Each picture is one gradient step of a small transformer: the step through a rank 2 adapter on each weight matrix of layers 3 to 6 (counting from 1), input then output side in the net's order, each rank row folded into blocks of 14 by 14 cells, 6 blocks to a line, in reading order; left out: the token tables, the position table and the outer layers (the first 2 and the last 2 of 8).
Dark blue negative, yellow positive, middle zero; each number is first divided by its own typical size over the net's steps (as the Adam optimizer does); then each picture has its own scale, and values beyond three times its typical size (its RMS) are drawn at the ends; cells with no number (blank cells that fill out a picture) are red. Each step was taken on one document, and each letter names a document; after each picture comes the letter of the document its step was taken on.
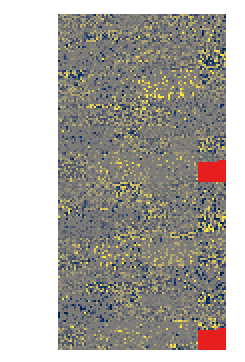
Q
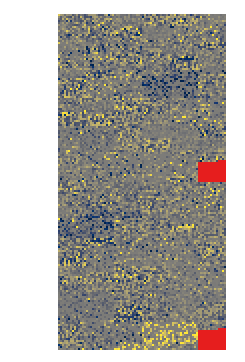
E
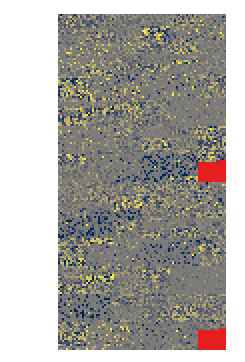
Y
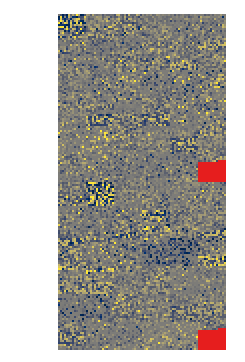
E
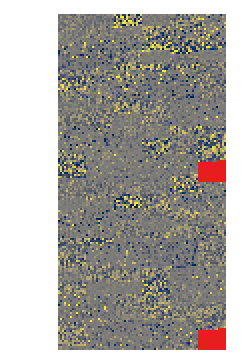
Y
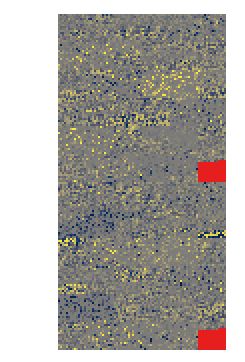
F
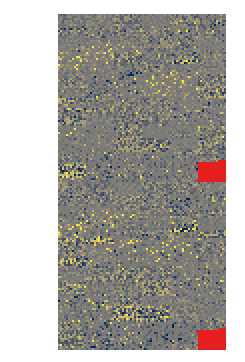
F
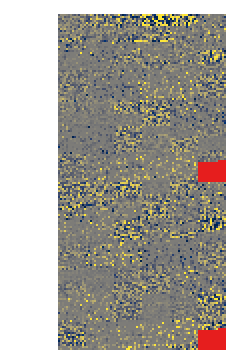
Q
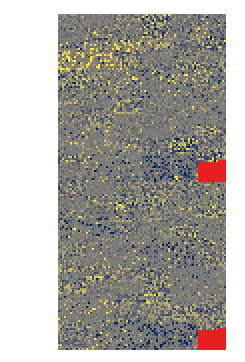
Y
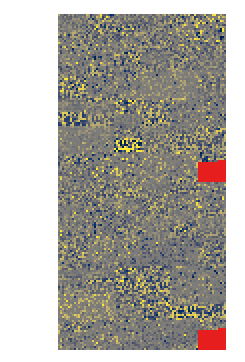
E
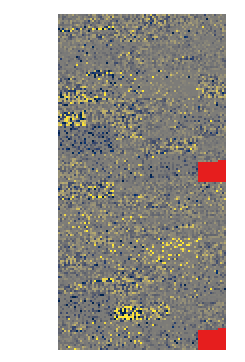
F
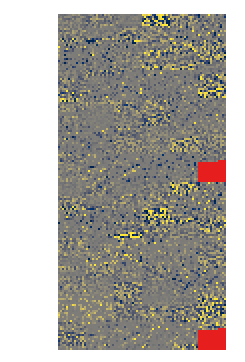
Q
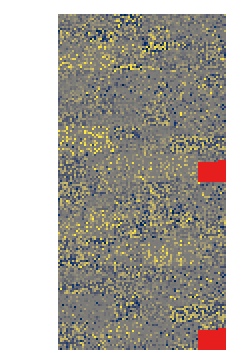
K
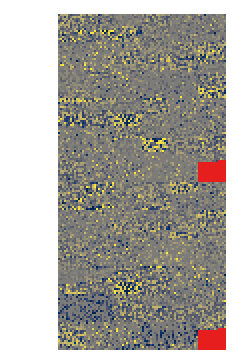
K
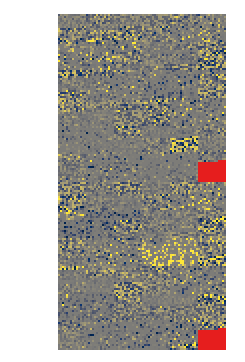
Q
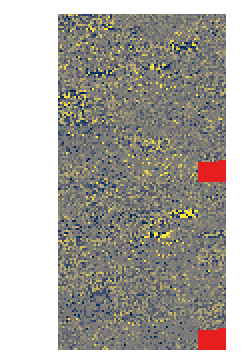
E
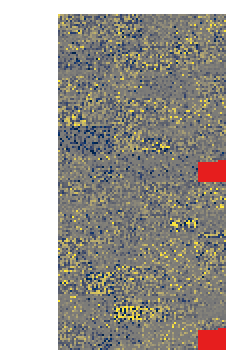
E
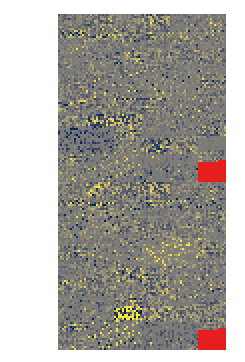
F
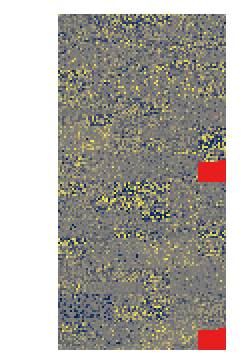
Y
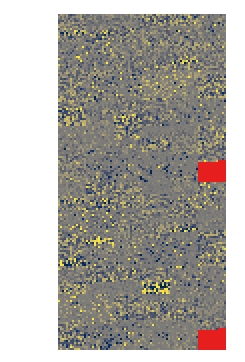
F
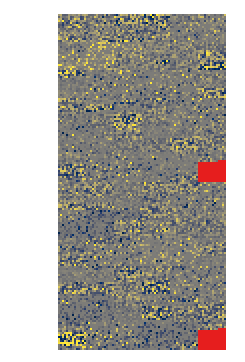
K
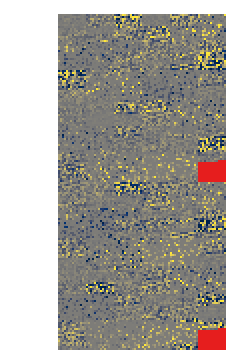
Q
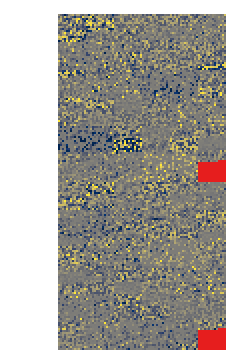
K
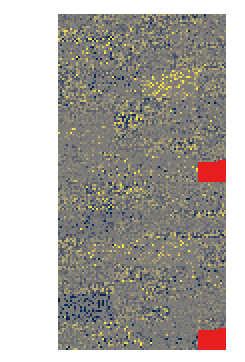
F
